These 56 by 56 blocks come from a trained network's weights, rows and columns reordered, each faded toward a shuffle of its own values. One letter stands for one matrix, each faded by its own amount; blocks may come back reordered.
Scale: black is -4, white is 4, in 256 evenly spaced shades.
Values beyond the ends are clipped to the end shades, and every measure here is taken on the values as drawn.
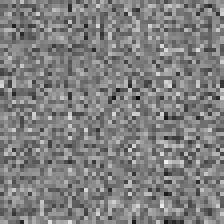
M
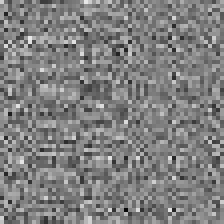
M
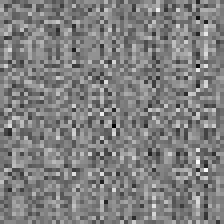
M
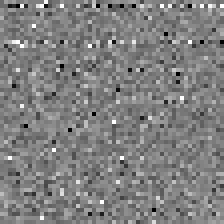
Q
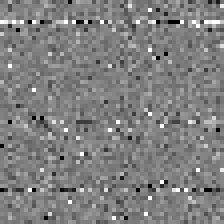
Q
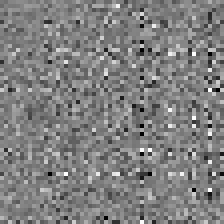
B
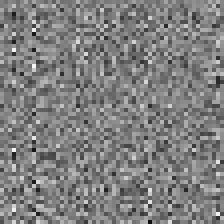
M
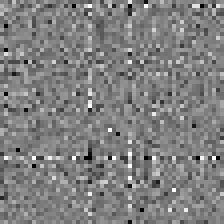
B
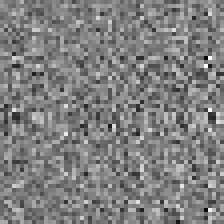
M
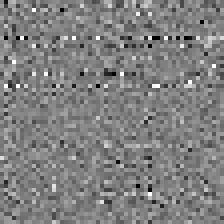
B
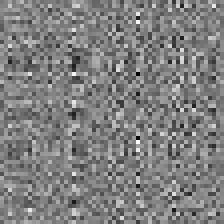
M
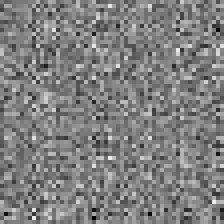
M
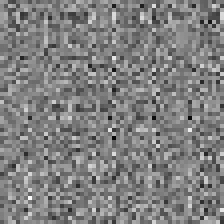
M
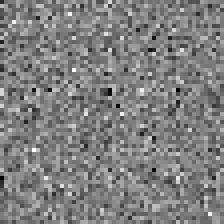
Q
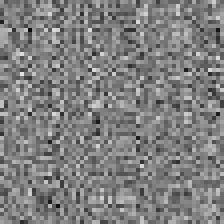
M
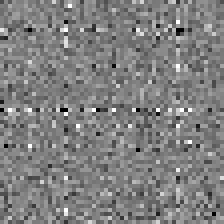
B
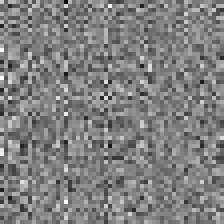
M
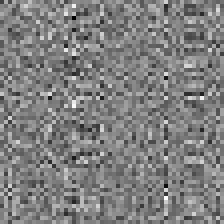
M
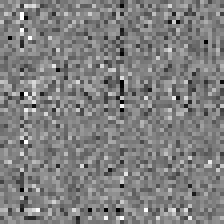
B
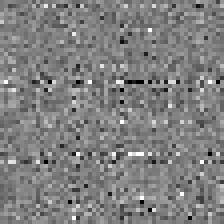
B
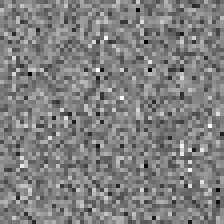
Q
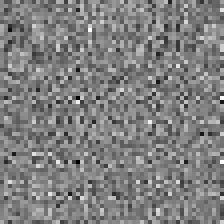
M
